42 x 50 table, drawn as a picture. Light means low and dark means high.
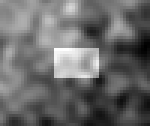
Stripes: none. Slope: up to the bottom right. Odd patch: lower, in the centre. Ninth with the lowest average: centre. Roughest part: centre.
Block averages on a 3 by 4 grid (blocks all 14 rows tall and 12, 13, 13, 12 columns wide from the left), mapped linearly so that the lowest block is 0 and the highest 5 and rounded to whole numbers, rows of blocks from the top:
1033 | 2015 | 3455
